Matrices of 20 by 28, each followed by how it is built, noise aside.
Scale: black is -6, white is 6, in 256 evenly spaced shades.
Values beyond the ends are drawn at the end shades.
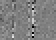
uneven columns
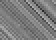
Toeplitz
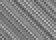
Toeplitz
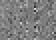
uneven columns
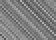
Toeplitz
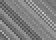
Toeplitz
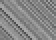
Toeplitz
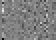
uneven columns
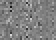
uneven columns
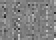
uneven columns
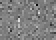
uneven columns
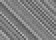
Toeplitz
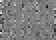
uneven columns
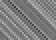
Toeplitz
